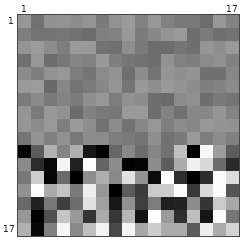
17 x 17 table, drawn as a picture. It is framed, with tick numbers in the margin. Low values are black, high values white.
There is no overall slope. The halves do not mirror each other. The ninth with the highest average is the bottom right. Overall the values sit about 50% of the way up the scale. A horizontal seam about 60% of the way down splits the table, and the top part is calmer.
